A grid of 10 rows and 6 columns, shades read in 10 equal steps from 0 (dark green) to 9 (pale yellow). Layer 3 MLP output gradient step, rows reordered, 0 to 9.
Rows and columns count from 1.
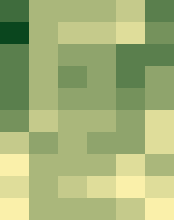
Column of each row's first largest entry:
5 5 2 2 2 6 6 1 5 1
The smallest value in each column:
0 5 4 5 3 3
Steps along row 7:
down up down same up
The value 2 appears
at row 1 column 1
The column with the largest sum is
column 2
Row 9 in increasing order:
6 7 8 8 8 9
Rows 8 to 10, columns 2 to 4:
6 6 6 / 6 7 8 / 6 6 6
